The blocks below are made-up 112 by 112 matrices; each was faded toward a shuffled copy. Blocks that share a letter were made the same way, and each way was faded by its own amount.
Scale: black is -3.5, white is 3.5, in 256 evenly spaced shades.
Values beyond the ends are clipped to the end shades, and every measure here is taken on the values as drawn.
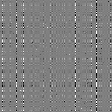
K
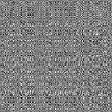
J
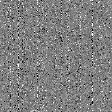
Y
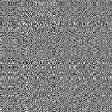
J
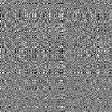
J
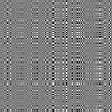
K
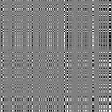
K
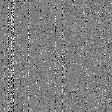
Y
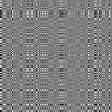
K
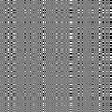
K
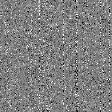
Y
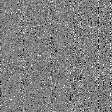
Y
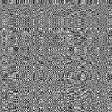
J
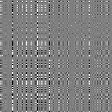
K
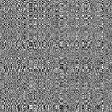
J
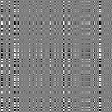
K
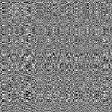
J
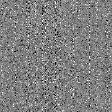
Y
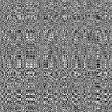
J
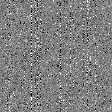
Y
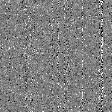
Y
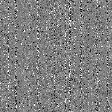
Y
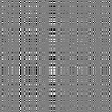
K
